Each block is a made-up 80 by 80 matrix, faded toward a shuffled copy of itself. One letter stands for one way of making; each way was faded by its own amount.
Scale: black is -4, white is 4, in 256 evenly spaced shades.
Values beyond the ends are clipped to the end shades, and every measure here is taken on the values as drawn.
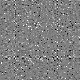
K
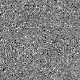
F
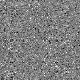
F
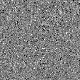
F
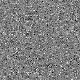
F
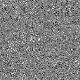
F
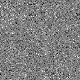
F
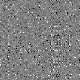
K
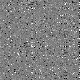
K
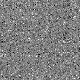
F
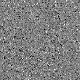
F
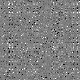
K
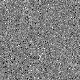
F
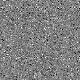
F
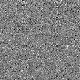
F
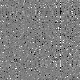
K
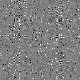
K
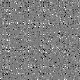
K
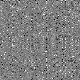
K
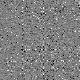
K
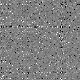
K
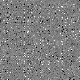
K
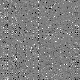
K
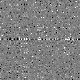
K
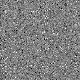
F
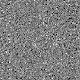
F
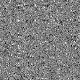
F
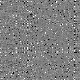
K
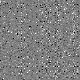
K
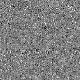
F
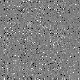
K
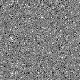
F
